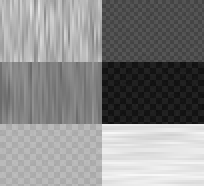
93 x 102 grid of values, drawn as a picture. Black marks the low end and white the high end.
The table splits into 3 rows of 2 panels. Panel 1,1: high, streaked downward. Panel 1,2: low, checkered, faint in contrast. Panel 2,1: middling, streaked downward, faint in contrast. Panel 2,2: very low, checkered, faint in contrast. Panel 3,1: high, checkered, faint in contrast. Panel 3,2: very high, streaked across, faint in contrast.
